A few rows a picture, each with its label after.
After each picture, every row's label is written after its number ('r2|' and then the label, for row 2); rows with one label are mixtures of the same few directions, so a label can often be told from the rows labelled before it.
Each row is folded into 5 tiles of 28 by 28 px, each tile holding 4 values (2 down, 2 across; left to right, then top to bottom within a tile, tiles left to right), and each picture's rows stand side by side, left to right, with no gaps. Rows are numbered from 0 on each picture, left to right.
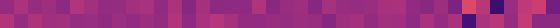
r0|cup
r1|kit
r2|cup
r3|cup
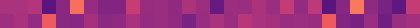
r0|cup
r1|cup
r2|cup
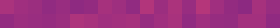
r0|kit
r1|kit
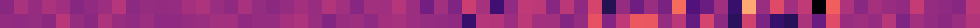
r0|cup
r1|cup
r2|cup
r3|cup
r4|kit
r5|kit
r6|cup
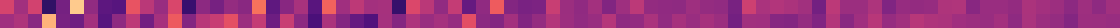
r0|cup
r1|kit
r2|kit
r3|cup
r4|cup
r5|kit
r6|kit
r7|kit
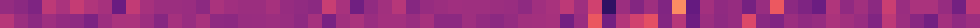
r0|kit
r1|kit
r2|cup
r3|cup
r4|kit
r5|cup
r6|kit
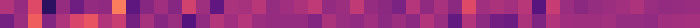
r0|kit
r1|cup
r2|cup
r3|kit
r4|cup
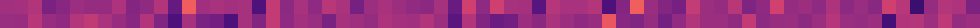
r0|kit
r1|kit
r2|cup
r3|kit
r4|cup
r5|cup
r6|cup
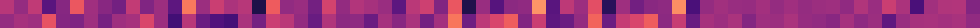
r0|cup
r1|kit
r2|kit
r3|kit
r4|kit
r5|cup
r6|cup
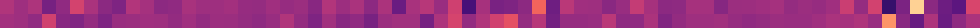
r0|cup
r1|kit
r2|kit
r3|kit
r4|cup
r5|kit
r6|cup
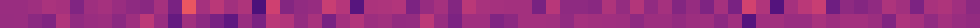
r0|cup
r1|kit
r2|cup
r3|kit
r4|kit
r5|cup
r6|cup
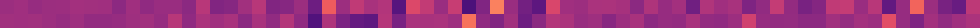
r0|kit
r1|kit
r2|kit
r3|cup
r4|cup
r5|cup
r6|cup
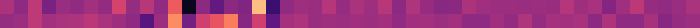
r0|kit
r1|kit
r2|kit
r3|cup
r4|cup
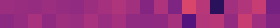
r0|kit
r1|cup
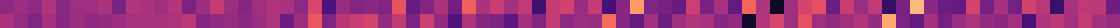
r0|kit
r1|cup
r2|kit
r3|kit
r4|cup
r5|cup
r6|cup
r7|cup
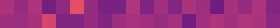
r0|cup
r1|cup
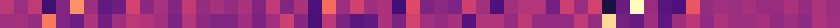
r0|cup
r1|kit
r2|kit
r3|cup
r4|cup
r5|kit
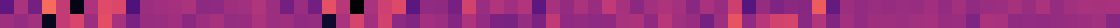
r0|cup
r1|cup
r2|cup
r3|kit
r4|cup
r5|kit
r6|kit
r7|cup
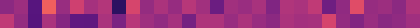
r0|kit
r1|cup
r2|cup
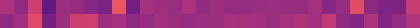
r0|kit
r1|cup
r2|cup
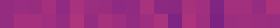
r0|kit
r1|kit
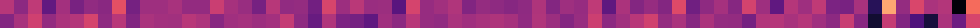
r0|kit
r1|cup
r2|kit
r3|kit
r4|kit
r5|cup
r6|kit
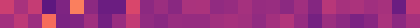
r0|cup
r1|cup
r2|kit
